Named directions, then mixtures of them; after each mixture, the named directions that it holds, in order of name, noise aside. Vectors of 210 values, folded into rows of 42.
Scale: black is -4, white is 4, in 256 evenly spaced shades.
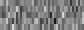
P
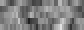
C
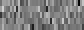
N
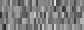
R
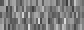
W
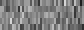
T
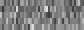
N, P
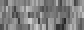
C, W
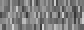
P, R, T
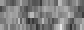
C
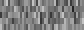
P, R, W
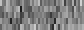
P, T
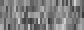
C, W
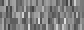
W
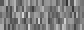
W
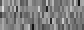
N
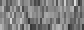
C, N, T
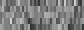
C, N, T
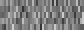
P, R, T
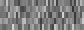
P, R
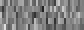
P, R, W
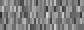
N, R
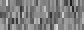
P, W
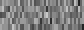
N, P, T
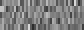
N, T, W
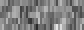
C, P, W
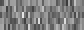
W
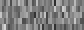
R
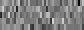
N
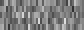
W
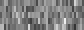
C, W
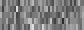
C, N, P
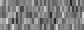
P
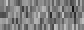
P, R, W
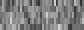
C, R, T
